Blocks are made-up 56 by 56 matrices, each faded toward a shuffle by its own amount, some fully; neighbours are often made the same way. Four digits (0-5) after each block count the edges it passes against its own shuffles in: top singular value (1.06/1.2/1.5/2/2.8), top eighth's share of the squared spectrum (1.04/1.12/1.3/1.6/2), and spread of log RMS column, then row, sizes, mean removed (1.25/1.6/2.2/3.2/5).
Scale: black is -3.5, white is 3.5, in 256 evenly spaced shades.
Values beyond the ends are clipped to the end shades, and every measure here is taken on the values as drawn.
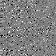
3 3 1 2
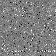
2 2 0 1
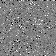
2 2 0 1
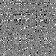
3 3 0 2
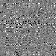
4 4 1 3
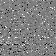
3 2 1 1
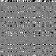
4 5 2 3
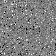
2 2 1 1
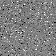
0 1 0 0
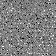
2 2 1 0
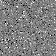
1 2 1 0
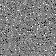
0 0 0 0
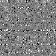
3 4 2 2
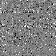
3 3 0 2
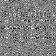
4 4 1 2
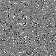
2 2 0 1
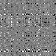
4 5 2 3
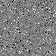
0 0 0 0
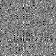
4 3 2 1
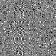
4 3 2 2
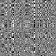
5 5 3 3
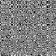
4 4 2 2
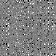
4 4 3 2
